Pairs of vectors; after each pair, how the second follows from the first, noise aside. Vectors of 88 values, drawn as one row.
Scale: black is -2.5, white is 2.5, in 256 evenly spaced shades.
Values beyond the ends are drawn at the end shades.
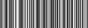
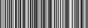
reversed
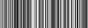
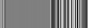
partly zeroed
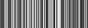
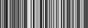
reversed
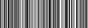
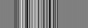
partly zeroed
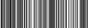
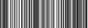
reversed
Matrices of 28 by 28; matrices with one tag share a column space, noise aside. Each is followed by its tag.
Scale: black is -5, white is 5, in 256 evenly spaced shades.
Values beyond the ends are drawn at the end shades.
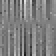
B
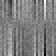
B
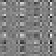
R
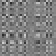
R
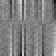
B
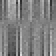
B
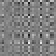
R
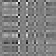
R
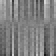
B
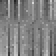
B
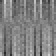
B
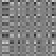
R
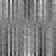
B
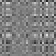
R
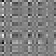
R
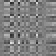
R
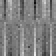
B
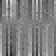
B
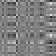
R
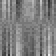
B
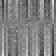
B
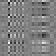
R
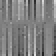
B
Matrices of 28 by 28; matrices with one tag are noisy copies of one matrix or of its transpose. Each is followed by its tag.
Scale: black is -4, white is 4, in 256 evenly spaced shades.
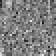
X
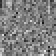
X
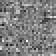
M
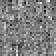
M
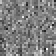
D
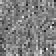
D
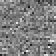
D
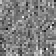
D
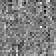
M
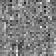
M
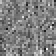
D
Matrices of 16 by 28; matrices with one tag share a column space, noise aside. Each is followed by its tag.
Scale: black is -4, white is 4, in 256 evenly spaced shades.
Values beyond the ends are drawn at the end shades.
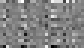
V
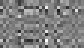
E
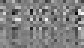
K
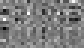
K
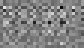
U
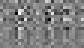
K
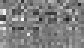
K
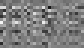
U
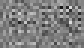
U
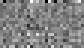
V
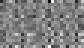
V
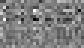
K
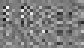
U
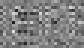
U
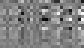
K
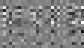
U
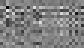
U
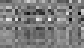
K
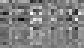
K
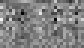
K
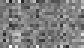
V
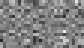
E
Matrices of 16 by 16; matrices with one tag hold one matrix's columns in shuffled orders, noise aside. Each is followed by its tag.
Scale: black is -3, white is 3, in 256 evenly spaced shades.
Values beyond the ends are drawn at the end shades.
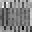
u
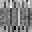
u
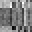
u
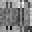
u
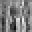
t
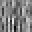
t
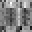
u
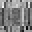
u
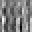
t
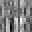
t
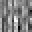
t
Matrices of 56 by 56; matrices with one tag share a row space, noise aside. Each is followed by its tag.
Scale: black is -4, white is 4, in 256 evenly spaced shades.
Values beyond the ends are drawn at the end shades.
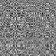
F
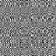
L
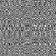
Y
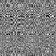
F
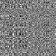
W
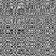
F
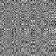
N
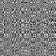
N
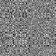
W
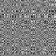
N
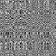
W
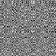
N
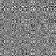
N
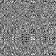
N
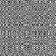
Y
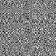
Y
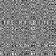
N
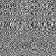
L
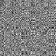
N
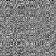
F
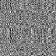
L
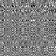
N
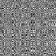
N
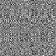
L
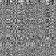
F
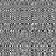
L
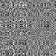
W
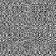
Y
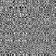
W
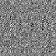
L
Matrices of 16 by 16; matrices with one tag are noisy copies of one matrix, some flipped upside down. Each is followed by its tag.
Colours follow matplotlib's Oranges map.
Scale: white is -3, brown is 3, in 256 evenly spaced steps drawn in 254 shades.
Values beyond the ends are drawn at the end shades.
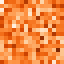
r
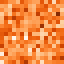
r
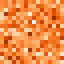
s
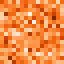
s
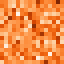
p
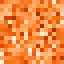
r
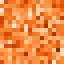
r
